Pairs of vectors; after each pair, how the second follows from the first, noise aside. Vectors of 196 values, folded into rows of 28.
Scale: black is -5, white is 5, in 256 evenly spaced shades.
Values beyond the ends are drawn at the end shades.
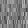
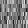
scaled up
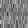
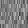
shuffled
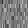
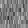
shuffled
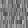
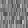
copied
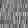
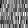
scaled up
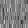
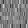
shuffled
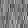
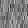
copied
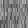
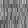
copied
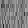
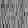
copied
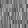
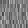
shuffled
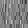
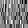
scaled up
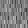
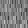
copied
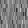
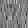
shuffled
